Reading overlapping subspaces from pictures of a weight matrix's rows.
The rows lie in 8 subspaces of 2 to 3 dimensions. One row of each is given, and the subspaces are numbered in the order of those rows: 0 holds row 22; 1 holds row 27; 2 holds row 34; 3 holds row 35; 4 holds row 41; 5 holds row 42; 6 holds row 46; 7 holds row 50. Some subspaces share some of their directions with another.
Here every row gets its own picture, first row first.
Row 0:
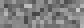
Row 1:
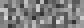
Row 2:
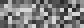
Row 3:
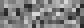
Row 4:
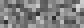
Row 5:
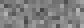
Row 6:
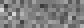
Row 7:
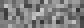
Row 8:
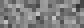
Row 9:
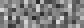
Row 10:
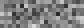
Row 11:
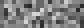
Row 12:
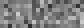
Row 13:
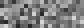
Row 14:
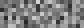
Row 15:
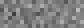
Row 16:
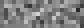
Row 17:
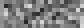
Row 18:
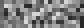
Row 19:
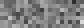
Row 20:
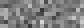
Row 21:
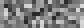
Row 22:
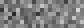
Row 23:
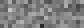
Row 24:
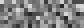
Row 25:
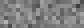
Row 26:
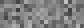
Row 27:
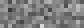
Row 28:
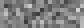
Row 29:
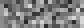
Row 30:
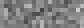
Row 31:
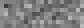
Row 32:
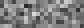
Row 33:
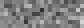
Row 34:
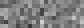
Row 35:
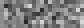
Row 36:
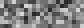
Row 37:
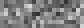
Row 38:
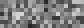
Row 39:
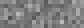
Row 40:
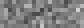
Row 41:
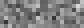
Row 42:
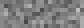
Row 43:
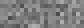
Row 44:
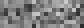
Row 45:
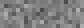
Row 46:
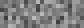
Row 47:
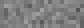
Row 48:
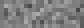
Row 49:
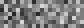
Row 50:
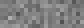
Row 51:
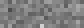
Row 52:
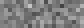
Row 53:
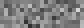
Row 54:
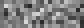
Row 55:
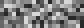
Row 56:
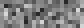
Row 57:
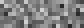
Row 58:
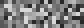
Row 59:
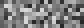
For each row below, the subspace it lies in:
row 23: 1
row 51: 1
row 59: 3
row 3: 3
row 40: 1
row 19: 7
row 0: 2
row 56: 5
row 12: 4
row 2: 3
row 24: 5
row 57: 5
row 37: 3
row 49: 0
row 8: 4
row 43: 7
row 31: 0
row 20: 2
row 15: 0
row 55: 6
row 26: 5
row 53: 7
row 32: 2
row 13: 2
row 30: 1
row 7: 6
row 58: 3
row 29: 5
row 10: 7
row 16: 4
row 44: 3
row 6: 0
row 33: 7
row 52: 5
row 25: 4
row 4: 4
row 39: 7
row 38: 7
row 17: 0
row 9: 6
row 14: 6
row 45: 5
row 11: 1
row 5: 5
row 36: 2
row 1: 6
